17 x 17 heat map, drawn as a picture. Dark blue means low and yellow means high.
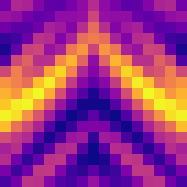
It is mirror symmetric from left to right. There are no lone odd cells. The ninth with the lowest average is the bottom middle. There is no overall slope.
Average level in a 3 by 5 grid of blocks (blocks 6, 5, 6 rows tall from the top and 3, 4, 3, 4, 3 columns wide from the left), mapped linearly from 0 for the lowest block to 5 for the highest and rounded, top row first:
12321
53035
21012
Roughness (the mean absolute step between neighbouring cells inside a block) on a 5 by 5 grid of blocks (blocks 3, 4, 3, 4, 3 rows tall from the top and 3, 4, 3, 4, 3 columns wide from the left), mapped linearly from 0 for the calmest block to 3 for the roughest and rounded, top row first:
00100 / 22222 / 13131 / 22222 / 21112
